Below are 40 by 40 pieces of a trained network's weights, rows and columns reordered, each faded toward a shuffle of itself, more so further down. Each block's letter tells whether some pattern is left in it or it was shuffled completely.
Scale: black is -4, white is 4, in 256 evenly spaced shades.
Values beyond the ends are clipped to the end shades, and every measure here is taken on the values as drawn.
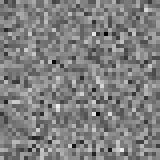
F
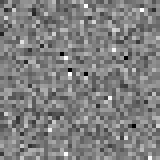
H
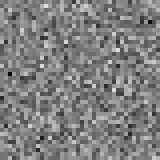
H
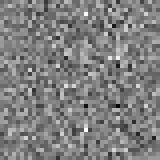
F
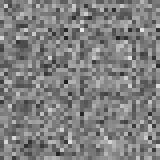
F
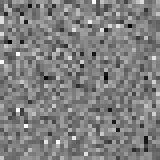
H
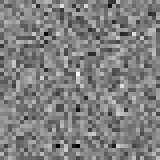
F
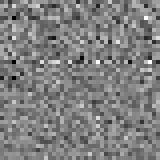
F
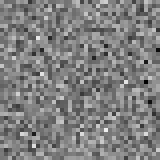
H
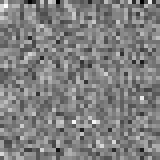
F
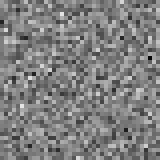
H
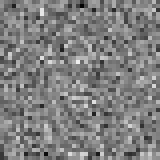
F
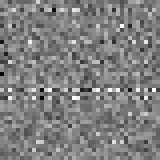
F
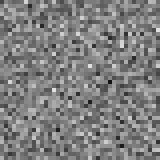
H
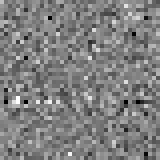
F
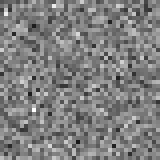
H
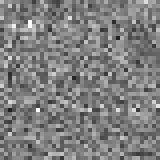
F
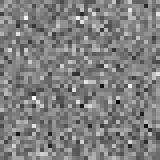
H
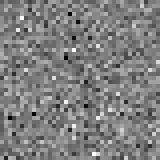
H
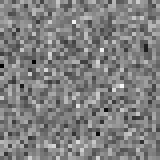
H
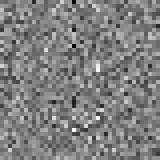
F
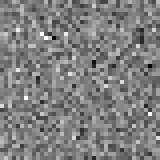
H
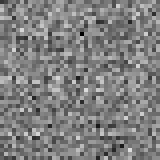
F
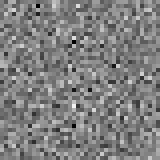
F
